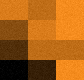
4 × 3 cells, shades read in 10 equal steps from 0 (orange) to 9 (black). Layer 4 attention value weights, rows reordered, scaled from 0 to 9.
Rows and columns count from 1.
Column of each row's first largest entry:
2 1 1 1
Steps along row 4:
down down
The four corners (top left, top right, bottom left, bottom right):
1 0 9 0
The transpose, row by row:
1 4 6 9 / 2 1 2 7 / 0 0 2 0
